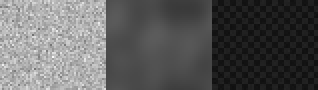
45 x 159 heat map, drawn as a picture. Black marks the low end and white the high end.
The table splits into one row of 3 panels. Panel 1,1: high, fine-grained. Panel 1,2: low, smooth, faint in contrast. Panel 1,3: very low, checkered, faint in contrast.
